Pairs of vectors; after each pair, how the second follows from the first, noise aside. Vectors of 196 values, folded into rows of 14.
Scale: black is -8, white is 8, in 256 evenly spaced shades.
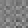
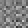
scaled up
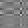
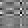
scaled up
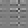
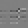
partly zeroed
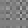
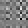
scaled up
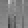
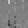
partly zeroed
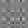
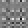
scaled up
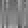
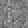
shuffled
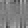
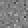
shuffled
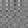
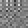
scaled up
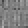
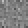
sign-scrambled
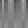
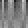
scaled up
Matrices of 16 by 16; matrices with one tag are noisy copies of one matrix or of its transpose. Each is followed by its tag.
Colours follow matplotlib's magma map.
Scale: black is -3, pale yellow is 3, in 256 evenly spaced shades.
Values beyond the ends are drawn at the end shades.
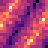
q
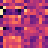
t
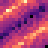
q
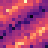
q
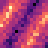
q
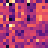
t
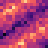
q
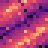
q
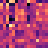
t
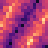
q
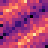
q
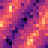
q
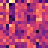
t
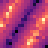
q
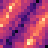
q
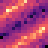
q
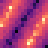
q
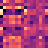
t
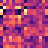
t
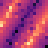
q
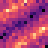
q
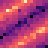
q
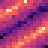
q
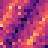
q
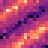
q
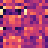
t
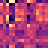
t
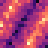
q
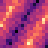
q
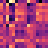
t
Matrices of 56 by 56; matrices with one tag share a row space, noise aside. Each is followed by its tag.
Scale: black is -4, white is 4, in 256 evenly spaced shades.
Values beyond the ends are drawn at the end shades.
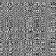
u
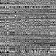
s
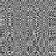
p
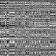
s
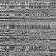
s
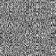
u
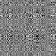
u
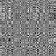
p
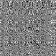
u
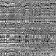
s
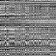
s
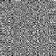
p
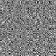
p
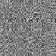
u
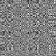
p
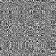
u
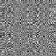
p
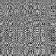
u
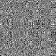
u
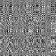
u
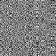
u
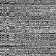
s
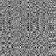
p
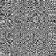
p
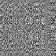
u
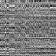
s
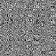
u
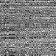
s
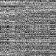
s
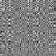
p
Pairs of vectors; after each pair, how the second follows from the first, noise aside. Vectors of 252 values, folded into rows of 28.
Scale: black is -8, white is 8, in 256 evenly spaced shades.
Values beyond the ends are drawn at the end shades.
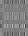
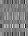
scaled up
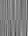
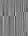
wrapped around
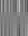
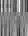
scaled up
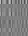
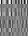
scaled up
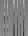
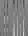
negated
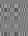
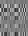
scaled up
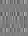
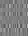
wrapped around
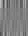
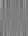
shrunk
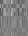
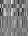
scaled up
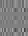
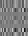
scaled up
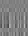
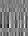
scaled up
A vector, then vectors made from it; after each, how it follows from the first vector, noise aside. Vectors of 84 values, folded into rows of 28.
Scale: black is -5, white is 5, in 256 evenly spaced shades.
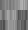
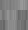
shrunk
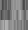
reversed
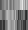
scaled up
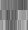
negated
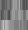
reversed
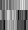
scaled up
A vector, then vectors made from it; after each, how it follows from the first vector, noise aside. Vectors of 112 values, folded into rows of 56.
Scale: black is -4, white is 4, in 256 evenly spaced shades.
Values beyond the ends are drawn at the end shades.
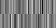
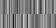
reversed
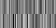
reversed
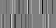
partly zeroed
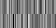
reversed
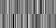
reversed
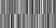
negated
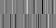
partly zeroed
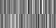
sign-scrambled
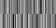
reversed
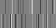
partly zeroed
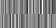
sign-scrambled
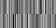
reversed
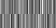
negated
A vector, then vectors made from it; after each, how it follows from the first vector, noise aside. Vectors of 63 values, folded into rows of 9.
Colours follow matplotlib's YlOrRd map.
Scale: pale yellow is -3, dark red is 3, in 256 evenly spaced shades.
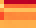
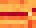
wrapped around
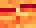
wrapped around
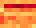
wrapped around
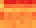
shrunk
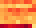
wrapped around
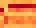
wrapped around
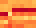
wrapped around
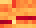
wrapped around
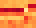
wrapped around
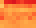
shrunk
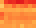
shrunk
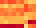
wrapped around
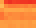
shrunk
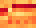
wrapped around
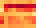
wrapped around
